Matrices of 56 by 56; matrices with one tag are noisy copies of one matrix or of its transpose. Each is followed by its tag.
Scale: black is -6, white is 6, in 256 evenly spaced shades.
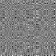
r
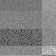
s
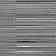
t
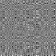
r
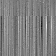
t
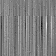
t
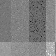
s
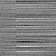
t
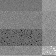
s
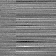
t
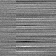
t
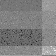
s
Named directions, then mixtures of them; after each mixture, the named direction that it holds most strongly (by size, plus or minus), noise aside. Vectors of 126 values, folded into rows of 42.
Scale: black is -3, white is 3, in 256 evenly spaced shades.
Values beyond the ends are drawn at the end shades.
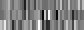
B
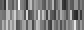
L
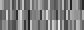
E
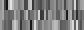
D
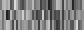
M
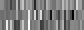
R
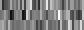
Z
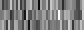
Z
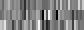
B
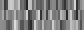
D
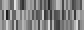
M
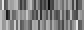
M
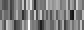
R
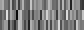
E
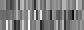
R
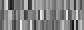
D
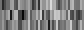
M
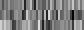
B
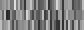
M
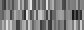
L
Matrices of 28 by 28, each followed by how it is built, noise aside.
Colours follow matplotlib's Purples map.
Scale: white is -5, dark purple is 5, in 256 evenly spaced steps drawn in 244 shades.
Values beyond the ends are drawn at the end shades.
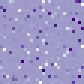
sparse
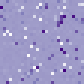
sparse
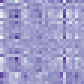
low rank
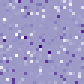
sparse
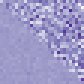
upper triangular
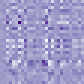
low rank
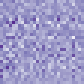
low rank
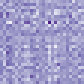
low rank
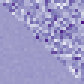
upper triangular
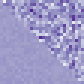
upper triangular
